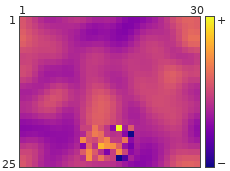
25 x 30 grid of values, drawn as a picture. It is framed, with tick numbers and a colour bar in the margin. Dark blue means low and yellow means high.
Odd patch: rougher, in the bottom middle. Histogram: heavy tails on both sides. Roughest part: bottom middle. Mirror symmetry: none. Grain: blotchy.
